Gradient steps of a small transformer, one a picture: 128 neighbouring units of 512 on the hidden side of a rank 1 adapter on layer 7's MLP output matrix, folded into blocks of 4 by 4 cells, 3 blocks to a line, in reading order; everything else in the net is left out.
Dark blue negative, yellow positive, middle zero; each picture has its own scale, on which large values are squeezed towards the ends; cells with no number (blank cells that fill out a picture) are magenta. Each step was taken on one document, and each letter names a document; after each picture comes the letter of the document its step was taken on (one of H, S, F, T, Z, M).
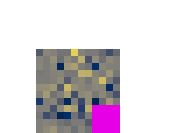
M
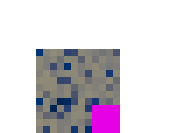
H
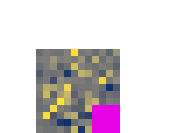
M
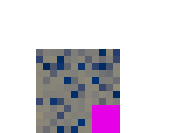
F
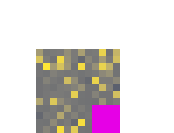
F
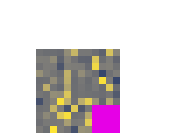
M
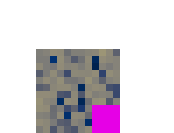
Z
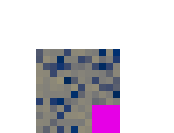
F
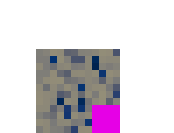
Z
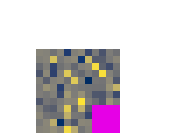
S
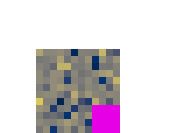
M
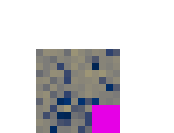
M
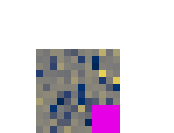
Z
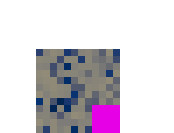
H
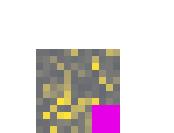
M
